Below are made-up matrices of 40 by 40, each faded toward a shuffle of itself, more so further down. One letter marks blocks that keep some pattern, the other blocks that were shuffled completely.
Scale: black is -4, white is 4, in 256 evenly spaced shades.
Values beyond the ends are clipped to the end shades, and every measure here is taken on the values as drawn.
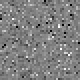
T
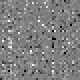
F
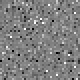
T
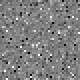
T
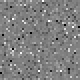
T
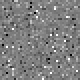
T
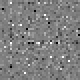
F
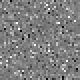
T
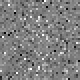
T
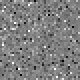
T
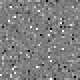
T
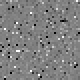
T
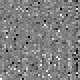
F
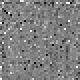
F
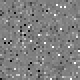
T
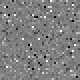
T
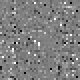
F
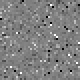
T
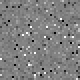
T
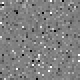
T
